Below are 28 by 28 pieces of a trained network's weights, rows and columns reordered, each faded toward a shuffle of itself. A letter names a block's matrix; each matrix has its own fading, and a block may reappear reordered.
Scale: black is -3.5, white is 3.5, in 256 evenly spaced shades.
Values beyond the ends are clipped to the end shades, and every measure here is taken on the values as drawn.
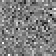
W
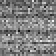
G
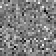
W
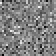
W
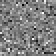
W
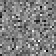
W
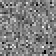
W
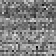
G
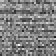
G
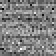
G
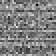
G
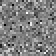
W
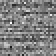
G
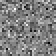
W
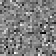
W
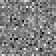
W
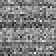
G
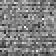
G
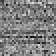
G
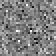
W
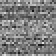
G
